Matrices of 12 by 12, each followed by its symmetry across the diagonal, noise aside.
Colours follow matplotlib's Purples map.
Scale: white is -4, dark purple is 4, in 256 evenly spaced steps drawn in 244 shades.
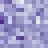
antisymmetric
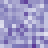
antisymmetric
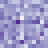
antisymmetric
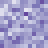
neither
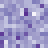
neither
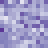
neither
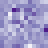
antisymmetric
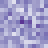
neither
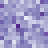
antisymmetric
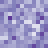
neither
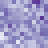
antisymmetric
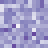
neither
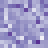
antisymmetric
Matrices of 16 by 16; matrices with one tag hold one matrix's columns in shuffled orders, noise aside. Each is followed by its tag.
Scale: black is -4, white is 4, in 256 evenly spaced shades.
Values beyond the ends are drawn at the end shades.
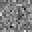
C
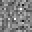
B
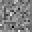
C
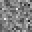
B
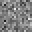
B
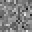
C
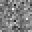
B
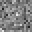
C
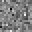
C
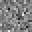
C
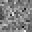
C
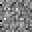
B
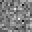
B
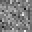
C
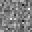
B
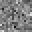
C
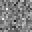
B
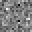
B
